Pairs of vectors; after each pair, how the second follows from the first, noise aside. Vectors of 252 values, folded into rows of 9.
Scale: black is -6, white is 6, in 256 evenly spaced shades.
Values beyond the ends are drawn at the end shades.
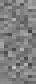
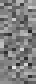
scaled up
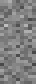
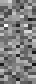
scaled up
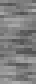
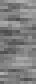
reversed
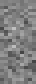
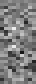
scaled up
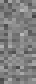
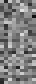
scaled up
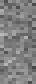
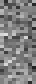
scaled up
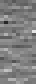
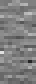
reversed
